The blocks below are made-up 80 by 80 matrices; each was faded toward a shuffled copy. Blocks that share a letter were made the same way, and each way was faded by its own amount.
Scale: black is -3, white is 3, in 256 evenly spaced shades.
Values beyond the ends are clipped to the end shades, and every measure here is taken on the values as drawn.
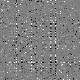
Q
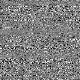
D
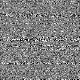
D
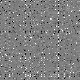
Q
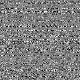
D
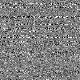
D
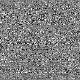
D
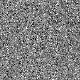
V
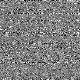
D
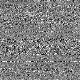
D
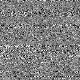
D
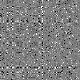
Q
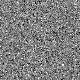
V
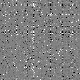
Q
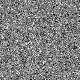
V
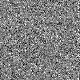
V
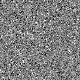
V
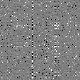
Q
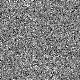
V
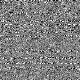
D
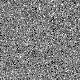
V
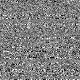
D
